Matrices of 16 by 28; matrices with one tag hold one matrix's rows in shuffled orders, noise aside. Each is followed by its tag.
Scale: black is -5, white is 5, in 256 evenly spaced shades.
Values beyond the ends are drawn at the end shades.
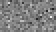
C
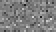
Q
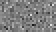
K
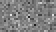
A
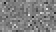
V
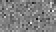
K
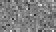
A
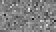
V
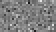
A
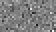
K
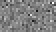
K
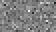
V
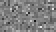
A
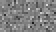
V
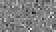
K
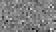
K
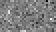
C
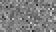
K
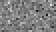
C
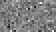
A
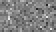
C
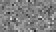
A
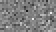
Q
